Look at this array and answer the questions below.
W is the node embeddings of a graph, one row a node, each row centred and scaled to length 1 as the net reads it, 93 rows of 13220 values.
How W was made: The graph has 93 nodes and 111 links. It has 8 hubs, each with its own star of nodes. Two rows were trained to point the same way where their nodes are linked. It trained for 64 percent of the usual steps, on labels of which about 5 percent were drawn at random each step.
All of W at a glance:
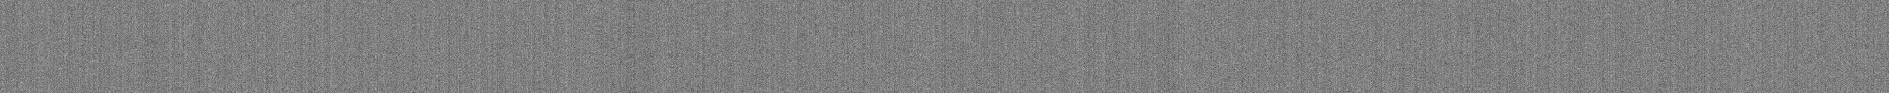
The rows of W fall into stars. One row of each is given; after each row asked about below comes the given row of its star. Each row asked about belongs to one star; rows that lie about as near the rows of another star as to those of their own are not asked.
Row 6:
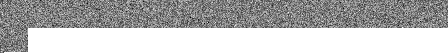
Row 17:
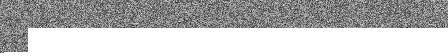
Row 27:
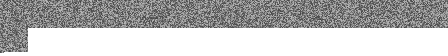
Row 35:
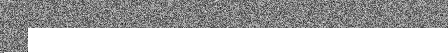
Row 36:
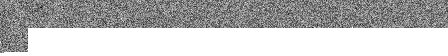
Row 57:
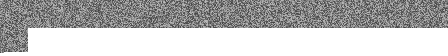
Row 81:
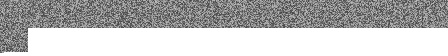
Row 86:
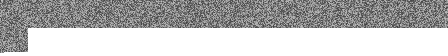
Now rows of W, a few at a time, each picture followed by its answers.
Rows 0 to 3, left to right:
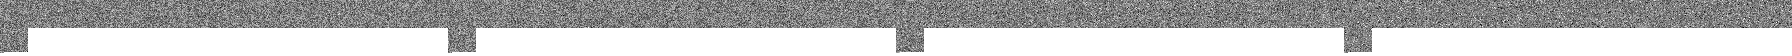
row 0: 57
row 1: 17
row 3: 86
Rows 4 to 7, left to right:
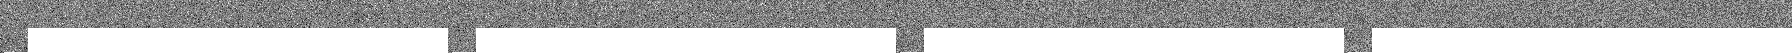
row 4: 6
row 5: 6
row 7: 27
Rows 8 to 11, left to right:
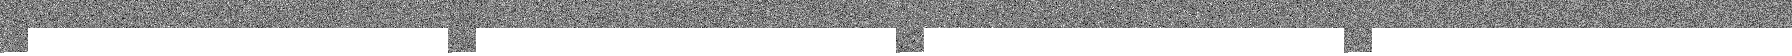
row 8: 27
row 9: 27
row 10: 57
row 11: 6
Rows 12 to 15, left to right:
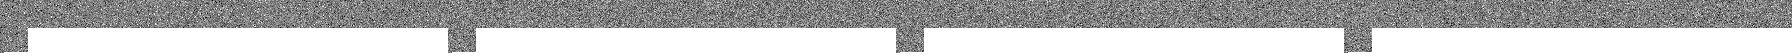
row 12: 57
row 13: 35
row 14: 27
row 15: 6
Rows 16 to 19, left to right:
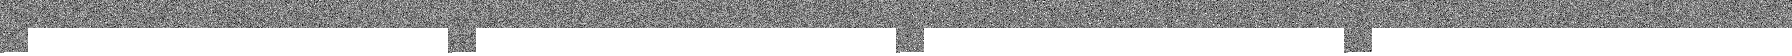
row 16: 27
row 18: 17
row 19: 27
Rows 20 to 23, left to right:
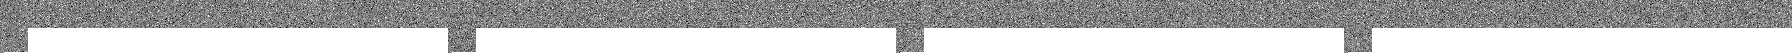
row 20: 86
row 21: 81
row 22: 6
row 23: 86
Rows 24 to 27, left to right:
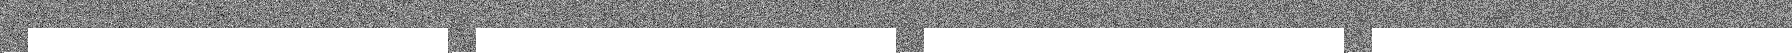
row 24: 81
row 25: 17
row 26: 17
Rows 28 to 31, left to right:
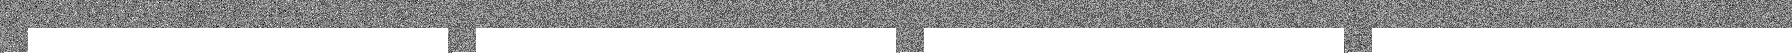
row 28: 86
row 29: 6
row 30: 17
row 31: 17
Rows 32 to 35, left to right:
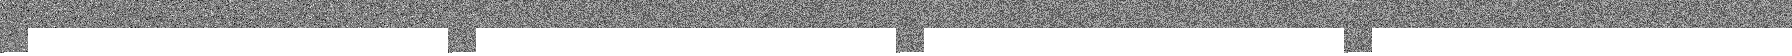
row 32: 27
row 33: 86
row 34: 17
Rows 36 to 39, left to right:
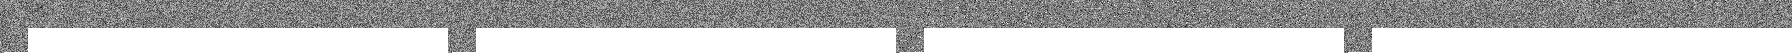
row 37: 35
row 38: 81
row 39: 81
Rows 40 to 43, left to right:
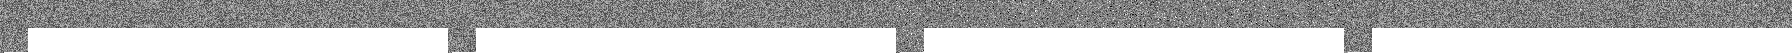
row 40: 35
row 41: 86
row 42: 36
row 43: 81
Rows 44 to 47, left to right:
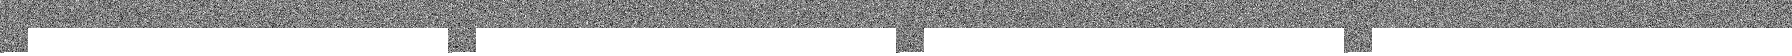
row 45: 6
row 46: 81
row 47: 57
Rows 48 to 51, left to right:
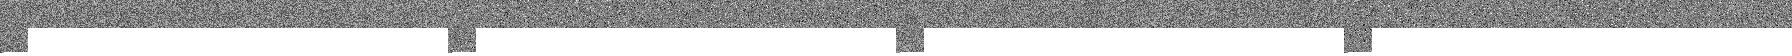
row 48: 81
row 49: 6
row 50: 86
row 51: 36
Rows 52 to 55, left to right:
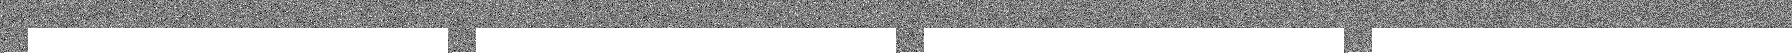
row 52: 86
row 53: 17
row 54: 27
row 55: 27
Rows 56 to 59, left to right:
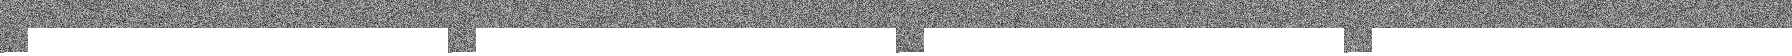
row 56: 57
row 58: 81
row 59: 86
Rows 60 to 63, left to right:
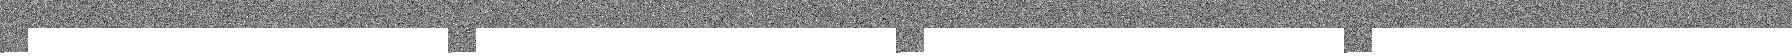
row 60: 35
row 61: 35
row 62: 27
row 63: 81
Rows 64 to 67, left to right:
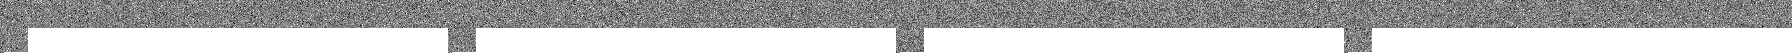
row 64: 17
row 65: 6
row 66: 81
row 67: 17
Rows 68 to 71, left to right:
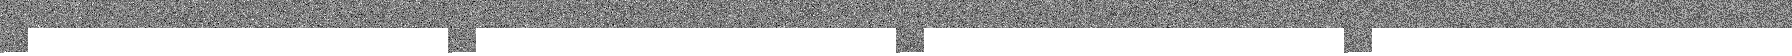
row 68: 86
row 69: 6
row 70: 81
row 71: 36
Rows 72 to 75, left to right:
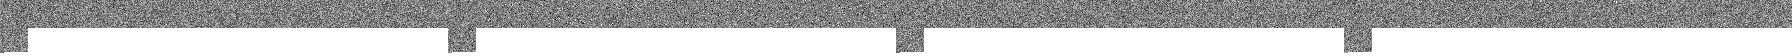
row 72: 27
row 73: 35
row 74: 36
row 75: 86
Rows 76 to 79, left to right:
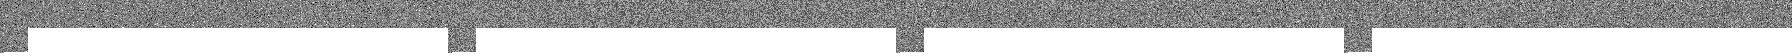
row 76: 57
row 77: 6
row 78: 81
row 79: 27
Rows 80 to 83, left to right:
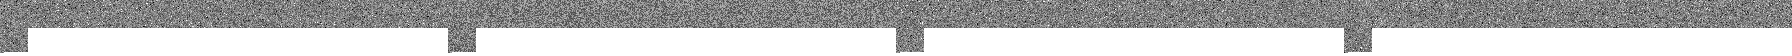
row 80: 36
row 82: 17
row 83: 81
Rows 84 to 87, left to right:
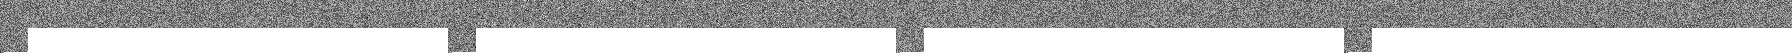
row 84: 86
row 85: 81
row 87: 27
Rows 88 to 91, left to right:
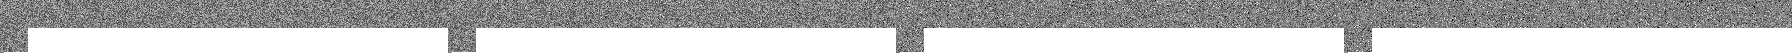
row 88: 57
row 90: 57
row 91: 35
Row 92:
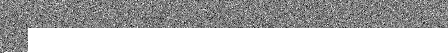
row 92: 27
